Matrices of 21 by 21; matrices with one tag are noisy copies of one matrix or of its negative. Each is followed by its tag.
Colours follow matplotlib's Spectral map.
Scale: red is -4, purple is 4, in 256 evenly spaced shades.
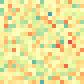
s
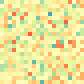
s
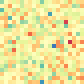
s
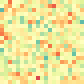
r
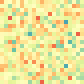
s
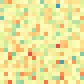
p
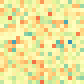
s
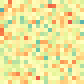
r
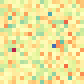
s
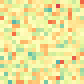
p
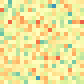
r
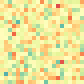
p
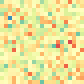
s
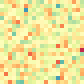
p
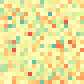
s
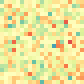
s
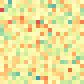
r
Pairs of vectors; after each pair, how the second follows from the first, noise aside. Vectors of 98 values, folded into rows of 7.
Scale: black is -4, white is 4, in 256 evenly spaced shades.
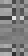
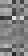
copied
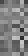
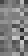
copied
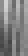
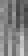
reversed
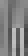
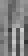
copied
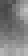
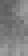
shrunk
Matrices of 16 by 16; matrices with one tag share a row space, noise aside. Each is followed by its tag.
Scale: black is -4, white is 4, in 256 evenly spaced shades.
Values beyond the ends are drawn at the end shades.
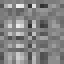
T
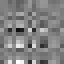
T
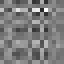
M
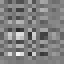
T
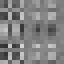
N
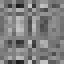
T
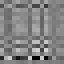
M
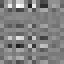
T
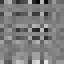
M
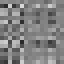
N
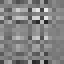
M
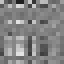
T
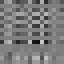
M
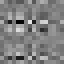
T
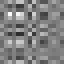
T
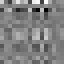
M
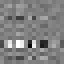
T
